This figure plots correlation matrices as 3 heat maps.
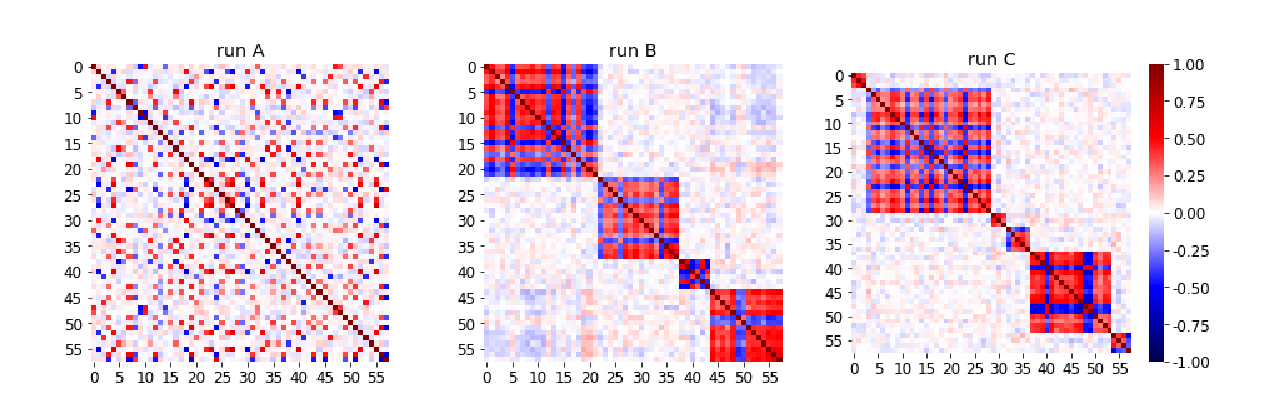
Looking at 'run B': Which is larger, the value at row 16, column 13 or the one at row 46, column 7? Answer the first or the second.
the first
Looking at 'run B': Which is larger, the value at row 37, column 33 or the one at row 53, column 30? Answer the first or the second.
the first
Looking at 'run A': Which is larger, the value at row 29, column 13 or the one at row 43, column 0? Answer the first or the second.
the first
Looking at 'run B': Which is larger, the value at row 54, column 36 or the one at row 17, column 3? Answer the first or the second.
the first
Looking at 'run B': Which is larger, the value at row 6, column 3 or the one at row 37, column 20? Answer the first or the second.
the first
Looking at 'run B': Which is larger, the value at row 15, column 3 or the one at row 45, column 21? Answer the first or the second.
the second
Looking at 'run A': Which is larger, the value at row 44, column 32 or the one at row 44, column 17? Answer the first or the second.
the second
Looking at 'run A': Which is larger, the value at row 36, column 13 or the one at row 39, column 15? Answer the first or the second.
the second
